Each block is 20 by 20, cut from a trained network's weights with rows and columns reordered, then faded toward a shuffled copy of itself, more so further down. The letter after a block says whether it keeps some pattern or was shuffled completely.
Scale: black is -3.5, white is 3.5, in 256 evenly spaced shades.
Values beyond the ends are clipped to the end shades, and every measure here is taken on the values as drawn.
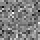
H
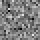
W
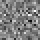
H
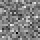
W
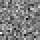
W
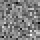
W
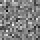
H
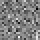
H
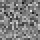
W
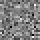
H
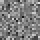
H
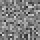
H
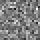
H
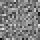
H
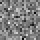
W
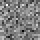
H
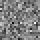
W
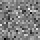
W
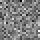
H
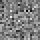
W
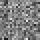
H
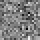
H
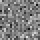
W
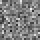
W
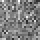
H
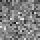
W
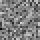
W
